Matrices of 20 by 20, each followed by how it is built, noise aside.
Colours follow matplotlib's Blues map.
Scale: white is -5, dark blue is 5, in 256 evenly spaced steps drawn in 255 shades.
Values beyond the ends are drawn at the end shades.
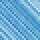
Toeplitz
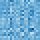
low rank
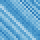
Toeplitz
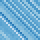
Toeplitz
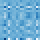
low rank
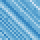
Toeplitz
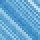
Toeplitz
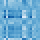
low rank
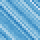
Toeplitz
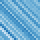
Toeplitz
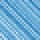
Toeplitz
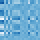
low rank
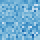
low rank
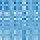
low rank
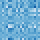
low rank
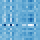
low rank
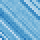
Toeplitz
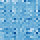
low rank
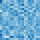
low rank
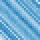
Toeplitz
